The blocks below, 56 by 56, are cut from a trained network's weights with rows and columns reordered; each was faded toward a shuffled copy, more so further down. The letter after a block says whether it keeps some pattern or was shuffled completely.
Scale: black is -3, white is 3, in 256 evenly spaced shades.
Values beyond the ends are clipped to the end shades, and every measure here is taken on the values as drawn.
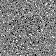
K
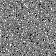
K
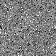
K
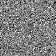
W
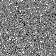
K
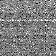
W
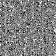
W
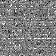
W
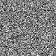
W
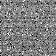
W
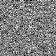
W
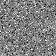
K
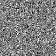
W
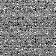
W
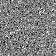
K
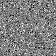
K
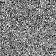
K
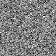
W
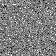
K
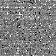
W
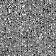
W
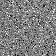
K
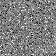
K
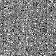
W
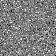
K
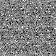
W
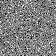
K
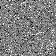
K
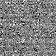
W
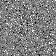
K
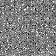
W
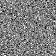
W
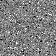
K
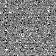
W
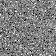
K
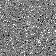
K
